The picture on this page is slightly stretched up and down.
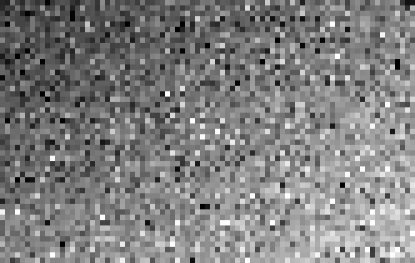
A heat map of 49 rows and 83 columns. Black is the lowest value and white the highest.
Ninth with the lowest average: top left. Grain: fine. Odd rows or columns: none. Ninth with the highest average: bottom right. Slope: up to the bottom right. Average level on the scale: 50%.
